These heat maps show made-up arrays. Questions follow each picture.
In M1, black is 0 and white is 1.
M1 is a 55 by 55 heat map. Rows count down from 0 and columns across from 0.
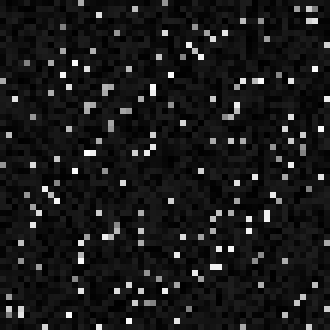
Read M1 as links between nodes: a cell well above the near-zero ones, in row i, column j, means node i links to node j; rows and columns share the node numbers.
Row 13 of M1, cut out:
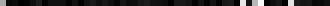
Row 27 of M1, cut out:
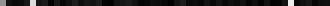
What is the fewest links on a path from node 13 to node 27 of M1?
2
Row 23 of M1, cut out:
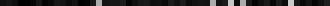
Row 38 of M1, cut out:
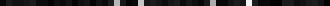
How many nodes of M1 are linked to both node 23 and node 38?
1
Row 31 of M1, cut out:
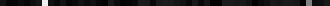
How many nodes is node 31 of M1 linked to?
2
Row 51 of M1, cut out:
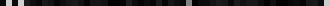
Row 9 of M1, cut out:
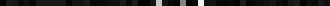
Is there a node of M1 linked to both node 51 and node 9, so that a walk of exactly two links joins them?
no
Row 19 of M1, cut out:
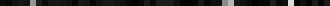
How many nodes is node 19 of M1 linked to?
4
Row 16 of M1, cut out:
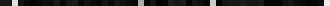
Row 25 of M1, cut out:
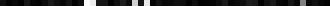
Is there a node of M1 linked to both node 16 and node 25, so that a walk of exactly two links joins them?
no
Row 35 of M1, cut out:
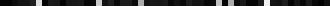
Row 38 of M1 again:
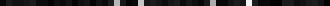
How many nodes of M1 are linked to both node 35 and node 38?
1
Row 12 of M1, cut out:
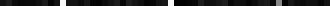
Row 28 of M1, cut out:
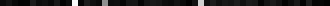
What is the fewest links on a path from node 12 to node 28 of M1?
1
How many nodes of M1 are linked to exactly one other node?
2
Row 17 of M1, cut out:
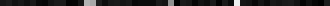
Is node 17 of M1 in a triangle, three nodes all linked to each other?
yes
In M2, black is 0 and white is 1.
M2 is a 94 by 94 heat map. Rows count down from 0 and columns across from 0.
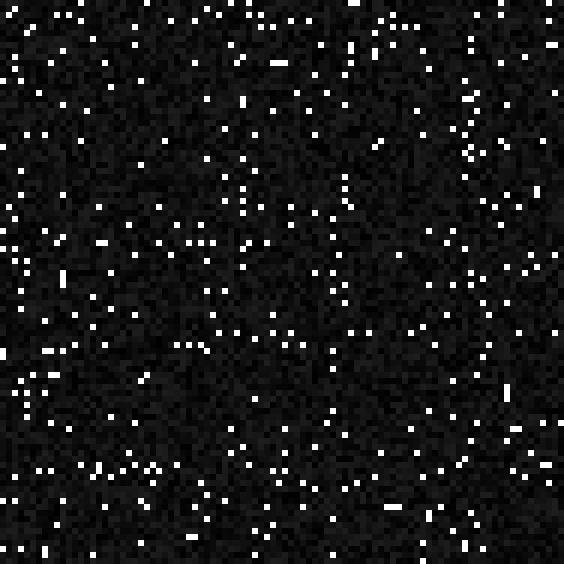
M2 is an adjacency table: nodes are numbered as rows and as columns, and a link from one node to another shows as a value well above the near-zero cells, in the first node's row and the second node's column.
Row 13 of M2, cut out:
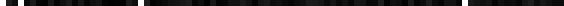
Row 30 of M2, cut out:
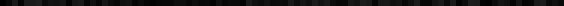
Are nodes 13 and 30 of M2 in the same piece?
no
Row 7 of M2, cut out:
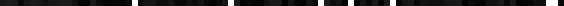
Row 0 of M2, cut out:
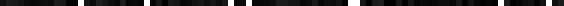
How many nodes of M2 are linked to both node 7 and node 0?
3
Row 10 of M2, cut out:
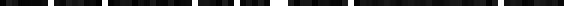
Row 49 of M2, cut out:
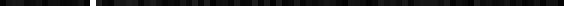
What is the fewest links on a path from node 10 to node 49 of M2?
5
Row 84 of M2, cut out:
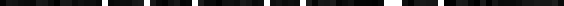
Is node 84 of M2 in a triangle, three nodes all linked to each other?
no
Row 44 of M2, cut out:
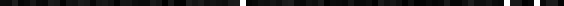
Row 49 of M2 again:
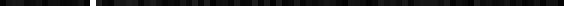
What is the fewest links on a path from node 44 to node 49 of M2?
6
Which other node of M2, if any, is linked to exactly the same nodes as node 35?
node 74
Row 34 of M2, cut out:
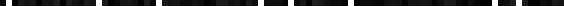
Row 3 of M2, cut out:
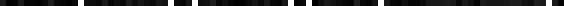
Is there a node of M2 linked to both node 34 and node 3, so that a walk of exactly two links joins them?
yes
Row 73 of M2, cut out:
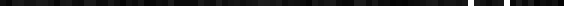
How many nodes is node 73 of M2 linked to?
2
